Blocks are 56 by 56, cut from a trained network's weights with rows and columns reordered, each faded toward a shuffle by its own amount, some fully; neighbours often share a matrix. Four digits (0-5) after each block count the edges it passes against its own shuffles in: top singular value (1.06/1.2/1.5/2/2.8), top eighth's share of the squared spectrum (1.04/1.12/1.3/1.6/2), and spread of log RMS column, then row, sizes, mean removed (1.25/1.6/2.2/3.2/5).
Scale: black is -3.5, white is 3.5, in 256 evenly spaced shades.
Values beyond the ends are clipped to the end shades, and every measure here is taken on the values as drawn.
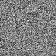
3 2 0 0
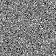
2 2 0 0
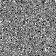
2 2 0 0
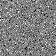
0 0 0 0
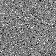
1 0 0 0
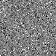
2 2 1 1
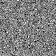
0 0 0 0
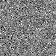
1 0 0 0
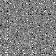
2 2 1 1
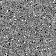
0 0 0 0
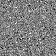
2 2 0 1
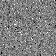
0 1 0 0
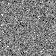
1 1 0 0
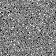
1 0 0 0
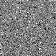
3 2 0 0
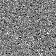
0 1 0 0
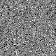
2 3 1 1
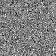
2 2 0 0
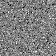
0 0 0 0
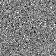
1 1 0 0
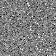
0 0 0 0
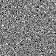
2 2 0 1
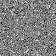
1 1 0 0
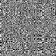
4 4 2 2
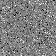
1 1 0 0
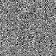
3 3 1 1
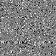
3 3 1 2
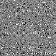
3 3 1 2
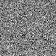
3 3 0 1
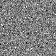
2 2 0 1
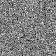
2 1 0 0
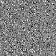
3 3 1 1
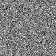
2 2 0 0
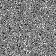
1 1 0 0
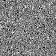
1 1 0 0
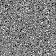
1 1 0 0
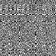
4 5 1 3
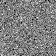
1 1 0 0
